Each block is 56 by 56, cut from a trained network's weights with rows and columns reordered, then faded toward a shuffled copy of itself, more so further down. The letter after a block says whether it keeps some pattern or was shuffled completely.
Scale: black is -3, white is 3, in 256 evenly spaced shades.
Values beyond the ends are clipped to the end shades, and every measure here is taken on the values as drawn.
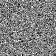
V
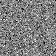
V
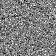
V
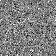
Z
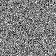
V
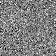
V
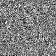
Z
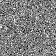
V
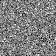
V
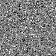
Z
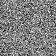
V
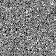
Z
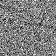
V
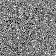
V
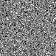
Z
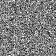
Z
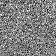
Z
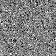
Z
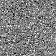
V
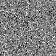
Z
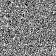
V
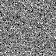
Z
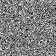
V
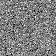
V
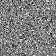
V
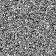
Z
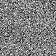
V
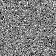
V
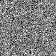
V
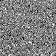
Z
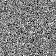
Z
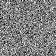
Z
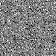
Z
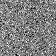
V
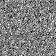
V
